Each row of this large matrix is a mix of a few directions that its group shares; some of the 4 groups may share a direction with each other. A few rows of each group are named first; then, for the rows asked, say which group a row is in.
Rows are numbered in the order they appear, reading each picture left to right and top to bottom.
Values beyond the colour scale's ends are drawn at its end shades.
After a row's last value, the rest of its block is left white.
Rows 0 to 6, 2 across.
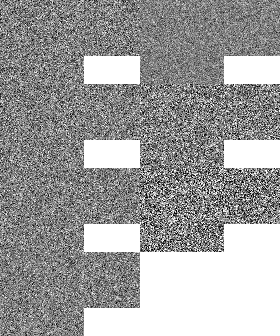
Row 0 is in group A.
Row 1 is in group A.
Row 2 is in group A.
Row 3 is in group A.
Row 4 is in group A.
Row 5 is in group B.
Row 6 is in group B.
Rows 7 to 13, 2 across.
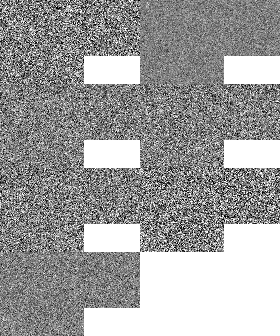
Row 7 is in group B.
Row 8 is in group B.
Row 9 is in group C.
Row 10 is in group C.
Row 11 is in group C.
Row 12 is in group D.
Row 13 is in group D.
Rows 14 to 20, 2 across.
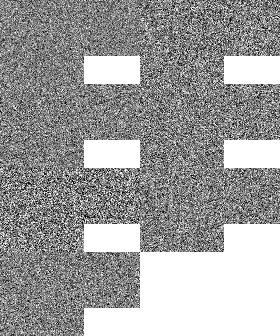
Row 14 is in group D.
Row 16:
A
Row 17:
A
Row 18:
D
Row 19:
C
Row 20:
A
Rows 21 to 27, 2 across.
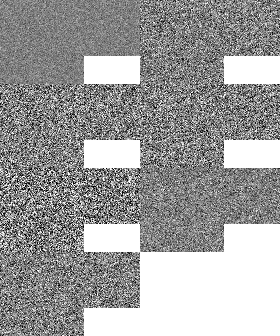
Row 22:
A
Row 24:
A
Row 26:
B
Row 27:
A
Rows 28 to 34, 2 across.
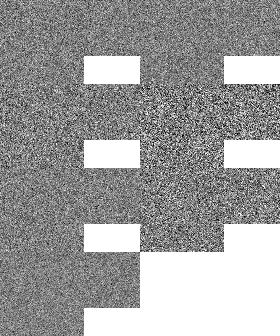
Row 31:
B
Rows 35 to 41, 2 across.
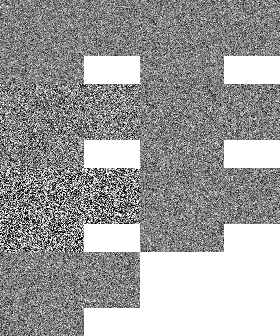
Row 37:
B
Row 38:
B
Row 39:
B
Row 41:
D
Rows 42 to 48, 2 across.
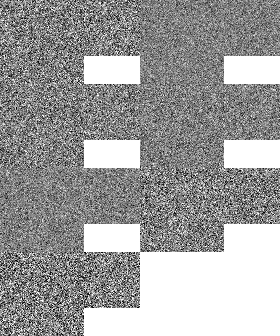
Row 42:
C
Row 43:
B
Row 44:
D
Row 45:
C
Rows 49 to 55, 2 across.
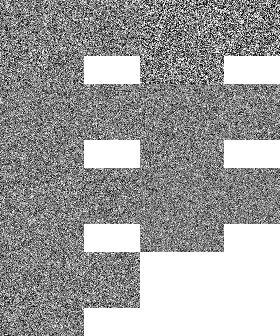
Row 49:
B
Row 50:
A
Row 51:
A
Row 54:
B
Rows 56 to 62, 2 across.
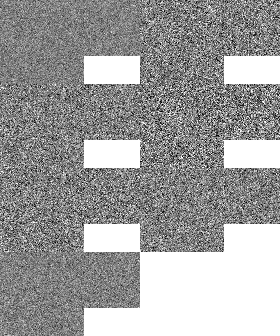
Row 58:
D
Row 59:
A
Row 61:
C
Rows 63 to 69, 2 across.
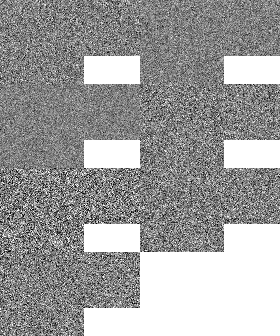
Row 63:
A
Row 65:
D
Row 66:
D
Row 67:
D
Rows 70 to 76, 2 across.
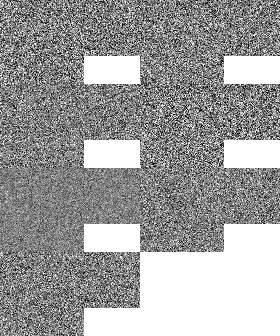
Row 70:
D
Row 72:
A
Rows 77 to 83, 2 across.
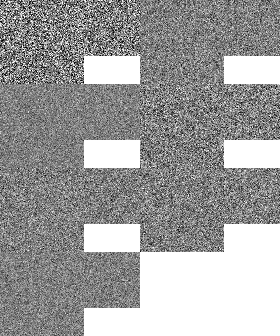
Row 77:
D
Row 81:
B
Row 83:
C
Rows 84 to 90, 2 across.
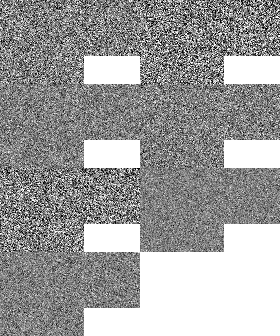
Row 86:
D
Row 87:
D
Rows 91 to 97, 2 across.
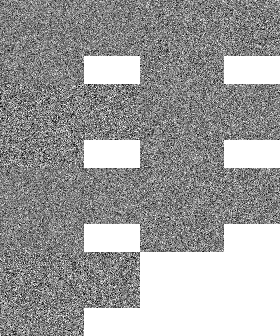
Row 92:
B
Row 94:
D
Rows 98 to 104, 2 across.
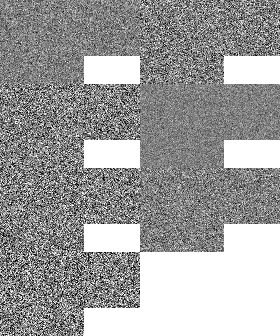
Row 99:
A
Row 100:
A
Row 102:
D
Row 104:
D
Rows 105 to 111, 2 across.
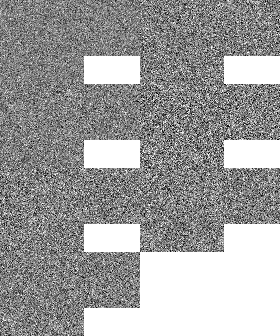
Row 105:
C
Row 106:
A
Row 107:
B
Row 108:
D
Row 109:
B
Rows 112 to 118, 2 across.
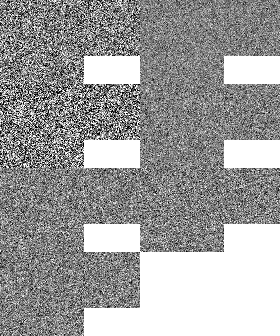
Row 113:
A
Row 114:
B
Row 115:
B
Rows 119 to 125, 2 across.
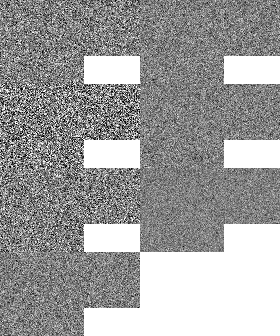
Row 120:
C
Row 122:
D
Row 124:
A
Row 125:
D
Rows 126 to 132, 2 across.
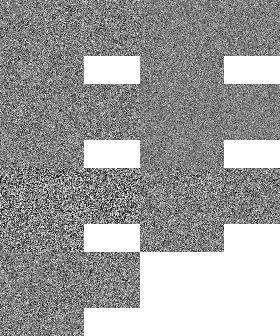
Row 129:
D
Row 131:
B
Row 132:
C
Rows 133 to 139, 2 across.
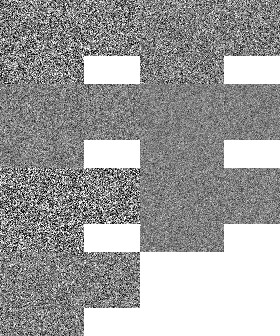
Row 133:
D
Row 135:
D
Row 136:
C
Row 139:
A
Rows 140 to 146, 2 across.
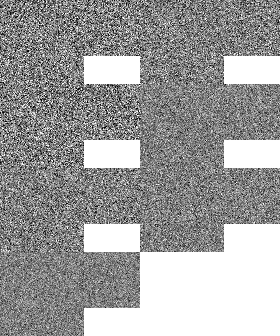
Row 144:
B
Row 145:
A
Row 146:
B
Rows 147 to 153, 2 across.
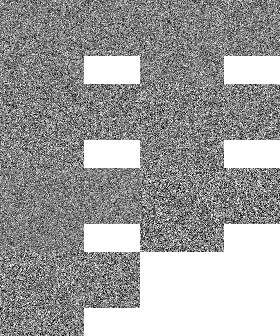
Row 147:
D
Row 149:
B
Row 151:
B
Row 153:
A
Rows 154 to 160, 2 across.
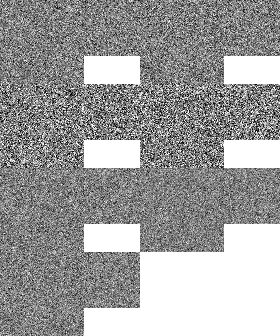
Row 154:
B
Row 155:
D
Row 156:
B
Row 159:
B
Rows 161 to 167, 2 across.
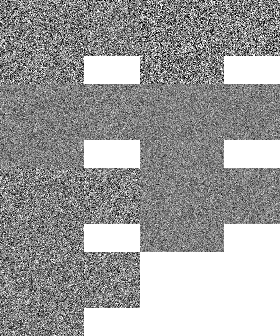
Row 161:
D
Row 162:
A
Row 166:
A
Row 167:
C
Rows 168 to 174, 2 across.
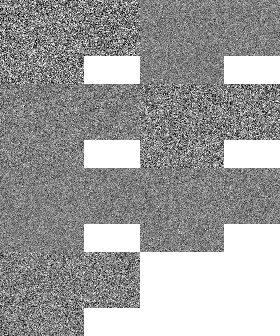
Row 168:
B
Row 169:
A
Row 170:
B
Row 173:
C
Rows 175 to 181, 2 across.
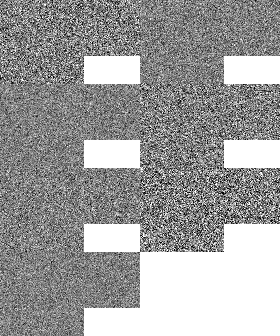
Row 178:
A
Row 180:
D
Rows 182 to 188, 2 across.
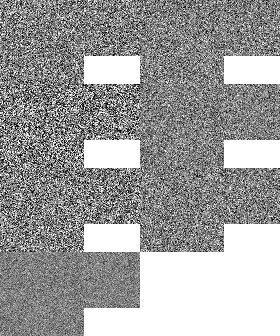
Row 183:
A
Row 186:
A
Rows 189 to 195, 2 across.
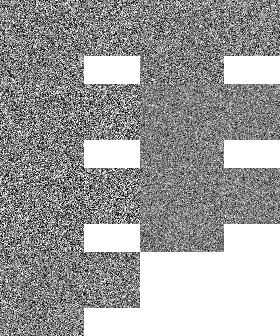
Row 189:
B
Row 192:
B
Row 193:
B
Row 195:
B
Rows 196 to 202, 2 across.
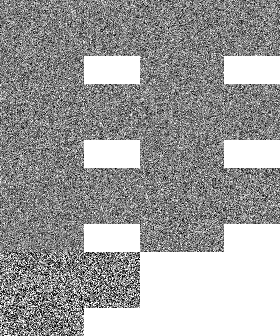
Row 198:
C
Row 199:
C
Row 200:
C
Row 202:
D
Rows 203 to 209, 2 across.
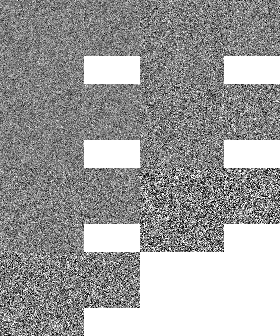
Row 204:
D
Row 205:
B
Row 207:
D
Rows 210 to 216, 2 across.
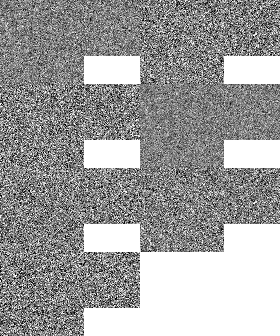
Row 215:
B
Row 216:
A
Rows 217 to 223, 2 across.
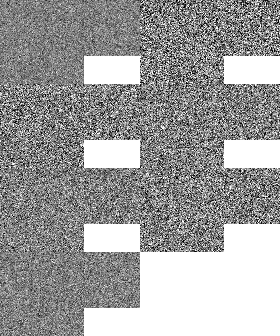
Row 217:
B
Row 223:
C
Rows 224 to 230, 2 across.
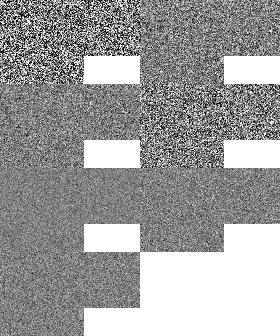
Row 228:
D
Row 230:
B
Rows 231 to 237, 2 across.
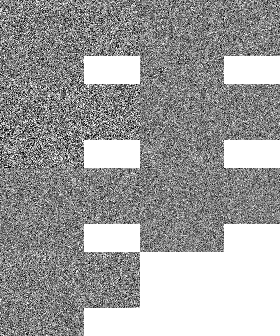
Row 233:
D
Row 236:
D
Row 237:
A
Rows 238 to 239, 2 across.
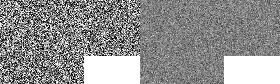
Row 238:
D
